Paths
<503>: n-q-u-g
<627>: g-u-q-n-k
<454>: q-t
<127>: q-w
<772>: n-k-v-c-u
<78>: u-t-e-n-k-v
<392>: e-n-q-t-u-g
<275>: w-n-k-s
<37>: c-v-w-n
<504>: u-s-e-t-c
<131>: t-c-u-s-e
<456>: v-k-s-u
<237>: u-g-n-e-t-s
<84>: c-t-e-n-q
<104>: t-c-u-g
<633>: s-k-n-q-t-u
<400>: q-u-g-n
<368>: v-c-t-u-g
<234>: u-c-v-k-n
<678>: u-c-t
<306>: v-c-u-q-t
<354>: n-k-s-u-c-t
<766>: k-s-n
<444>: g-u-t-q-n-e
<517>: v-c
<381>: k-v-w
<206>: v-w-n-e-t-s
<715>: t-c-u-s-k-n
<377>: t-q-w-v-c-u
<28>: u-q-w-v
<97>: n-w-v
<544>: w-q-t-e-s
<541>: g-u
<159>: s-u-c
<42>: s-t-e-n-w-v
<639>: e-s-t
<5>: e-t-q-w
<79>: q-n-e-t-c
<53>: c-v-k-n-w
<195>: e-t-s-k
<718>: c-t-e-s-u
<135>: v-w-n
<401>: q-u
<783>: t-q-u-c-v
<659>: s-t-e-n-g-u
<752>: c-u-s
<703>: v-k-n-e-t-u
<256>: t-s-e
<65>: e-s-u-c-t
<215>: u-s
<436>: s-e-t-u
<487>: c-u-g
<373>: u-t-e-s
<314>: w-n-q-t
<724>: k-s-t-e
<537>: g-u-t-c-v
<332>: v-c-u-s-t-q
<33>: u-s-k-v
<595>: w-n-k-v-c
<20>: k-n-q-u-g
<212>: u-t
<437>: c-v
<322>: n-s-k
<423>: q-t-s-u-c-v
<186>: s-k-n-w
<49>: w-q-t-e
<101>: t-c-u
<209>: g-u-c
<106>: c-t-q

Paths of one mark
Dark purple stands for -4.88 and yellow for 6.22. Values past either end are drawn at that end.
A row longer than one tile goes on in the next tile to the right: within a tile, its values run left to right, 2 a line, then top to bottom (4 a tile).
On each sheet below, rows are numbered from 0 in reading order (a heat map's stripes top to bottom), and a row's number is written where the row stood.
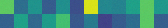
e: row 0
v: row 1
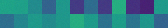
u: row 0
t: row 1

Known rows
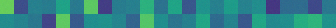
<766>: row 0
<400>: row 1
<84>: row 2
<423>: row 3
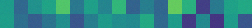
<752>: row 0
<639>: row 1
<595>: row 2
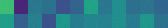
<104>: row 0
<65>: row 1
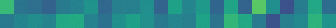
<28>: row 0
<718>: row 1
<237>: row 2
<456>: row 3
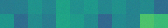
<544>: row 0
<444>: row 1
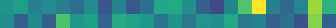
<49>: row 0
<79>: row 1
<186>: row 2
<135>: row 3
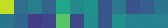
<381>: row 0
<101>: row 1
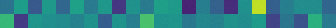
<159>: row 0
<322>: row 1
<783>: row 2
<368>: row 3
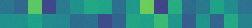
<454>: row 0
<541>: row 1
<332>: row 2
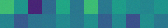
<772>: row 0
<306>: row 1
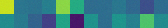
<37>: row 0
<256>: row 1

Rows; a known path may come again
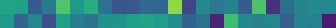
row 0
<275>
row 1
<33>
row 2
<20>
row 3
<437>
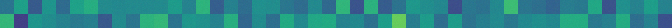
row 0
<159>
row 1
<627>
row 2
<639>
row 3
<659>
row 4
<5>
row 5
<354>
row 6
<28>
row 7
<84>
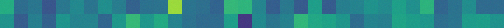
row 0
<377>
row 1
<436>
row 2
<53>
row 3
<401>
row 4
<544>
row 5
<537>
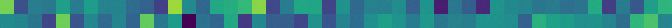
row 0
<766>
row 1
<724>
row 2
<517>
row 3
<487>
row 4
<718>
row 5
<783>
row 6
<504>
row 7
<127>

